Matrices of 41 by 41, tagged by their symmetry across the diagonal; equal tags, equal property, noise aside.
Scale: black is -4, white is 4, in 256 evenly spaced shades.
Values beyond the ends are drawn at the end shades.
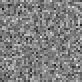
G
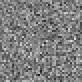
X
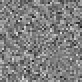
X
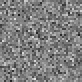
X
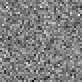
G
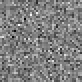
X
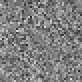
X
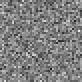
G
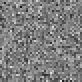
G
